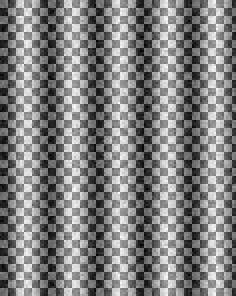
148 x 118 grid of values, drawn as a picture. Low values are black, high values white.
Slope: none. Seam: none. Mirror symmetry: top to bottom. Average level on the scale: 50%. Stripes: upright, repeating 5 times.
